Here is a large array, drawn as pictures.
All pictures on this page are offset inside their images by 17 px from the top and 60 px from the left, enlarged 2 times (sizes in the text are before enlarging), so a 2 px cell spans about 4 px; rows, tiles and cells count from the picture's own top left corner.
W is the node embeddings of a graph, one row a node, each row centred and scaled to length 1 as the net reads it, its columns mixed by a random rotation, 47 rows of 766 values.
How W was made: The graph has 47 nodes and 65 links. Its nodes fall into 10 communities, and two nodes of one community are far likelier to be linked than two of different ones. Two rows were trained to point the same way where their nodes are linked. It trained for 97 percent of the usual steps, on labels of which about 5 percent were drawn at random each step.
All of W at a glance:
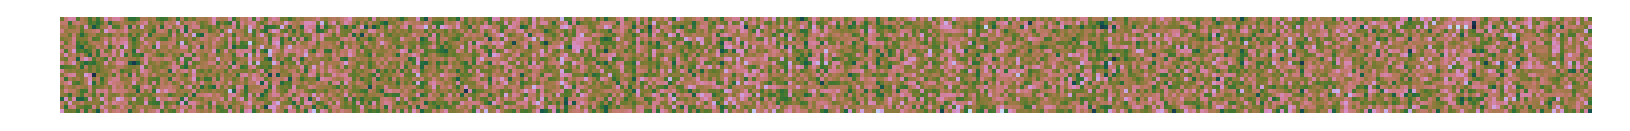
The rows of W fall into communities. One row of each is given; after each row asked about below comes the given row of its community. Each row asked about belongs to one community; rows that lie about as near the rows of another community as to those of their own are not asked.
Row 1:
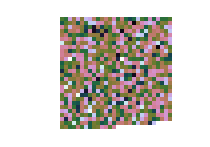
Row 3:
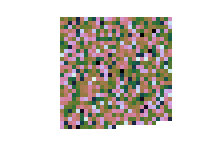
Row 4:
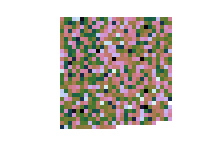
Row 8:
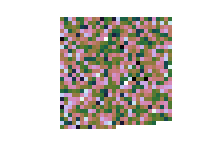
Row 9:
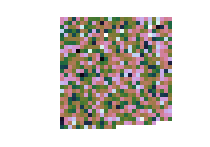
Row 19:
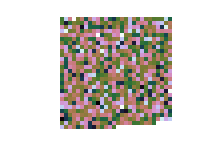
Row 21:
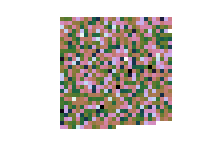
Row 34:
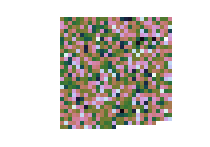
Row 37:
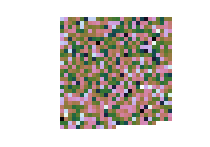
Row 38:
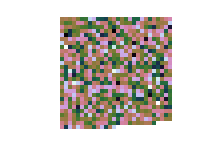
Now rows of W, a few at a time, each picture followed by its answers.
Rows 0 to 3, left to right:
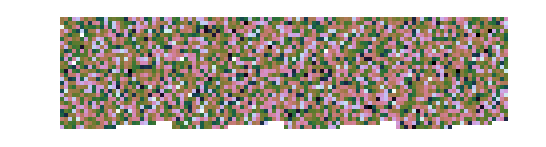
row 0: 21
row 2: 19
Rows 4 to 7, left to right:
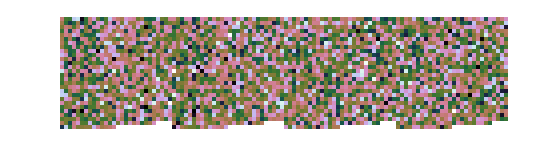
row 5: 4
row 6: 37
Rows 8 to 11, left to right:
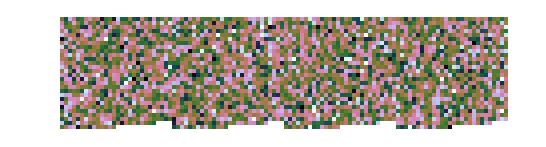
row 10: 1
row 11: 34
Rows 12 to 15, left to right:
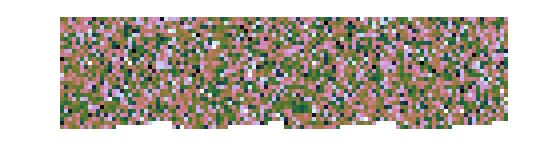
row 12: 21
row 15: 3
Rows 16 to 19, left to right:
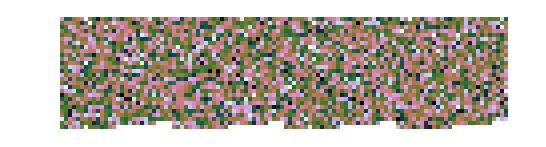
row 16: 1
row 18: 1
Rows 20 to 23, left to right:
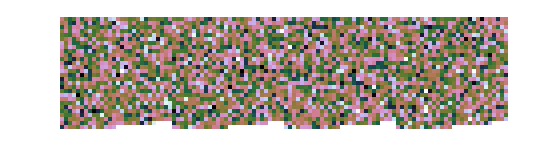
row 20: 4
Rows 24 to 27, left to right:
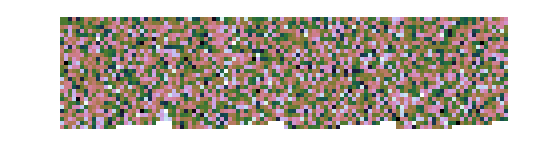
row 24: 34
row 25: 4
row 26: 3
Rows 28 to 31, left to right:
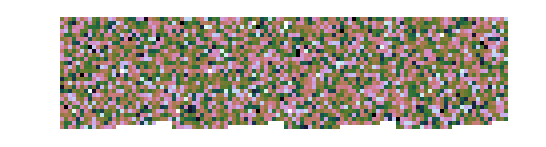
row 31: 9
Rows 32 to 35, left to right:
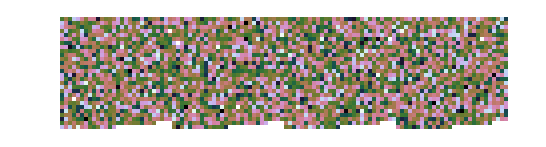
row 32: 38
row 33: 34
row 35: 19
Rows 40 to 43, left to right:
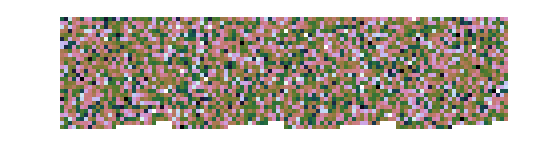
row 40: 8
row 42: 9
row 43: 21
